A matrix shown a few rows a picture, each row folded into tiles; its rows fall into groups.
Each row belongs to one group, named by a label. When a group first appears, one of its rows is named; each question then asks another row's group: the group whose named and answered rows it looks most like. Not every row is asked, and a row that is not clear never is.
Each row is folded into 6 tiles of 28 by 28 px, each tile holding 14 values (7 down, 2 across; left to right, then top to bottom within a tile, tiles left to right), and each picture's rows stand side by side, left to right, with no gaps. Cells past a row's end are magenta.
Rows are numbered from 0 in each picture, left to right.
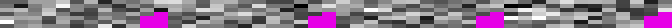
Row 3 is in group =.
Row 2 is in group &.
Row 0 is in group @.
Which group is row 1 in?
&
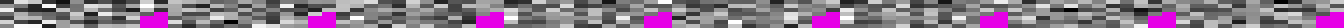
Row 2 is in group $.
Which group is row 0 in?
$
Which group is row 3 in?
@
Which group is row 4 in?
@
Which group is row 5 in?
@
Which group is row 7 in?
$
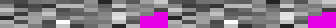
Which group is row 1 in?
@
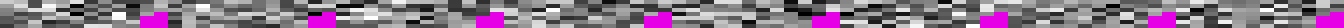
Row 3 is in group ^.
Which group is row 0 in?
&
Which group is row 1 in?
=
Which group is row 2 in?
=
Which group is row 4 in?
=
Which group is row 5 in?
$
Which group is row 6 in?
&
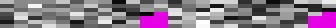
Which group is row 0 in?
=
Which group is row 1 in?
^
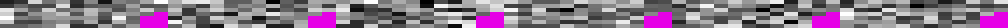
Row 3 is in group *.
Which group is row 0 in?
@
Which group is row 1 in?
$
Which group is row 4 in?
=
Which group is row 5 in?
^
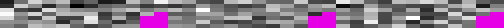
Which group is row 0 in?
^
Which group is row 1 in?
*
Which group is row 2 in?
*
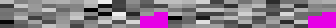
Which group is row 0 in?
=
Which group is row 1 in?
&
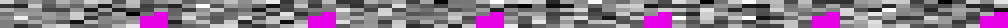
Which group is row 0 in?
=
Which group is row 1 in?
=
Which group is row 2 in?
@
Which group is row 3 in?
*
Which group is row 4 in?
*
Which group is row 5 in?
^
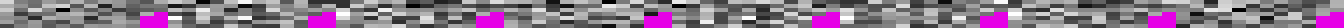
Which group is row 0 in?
&
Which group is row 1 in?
*
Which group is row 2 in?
^
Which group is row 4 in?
*
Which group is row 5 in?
@
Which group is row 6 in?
^
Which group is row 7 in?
&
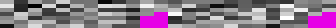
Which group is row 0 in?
$
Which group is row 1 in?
^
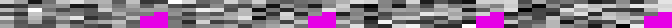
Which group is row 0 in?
*
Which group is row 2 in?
$
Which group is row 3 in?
$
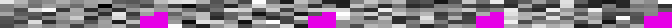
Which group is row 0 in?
&
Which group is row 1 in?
*
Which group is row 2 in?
^
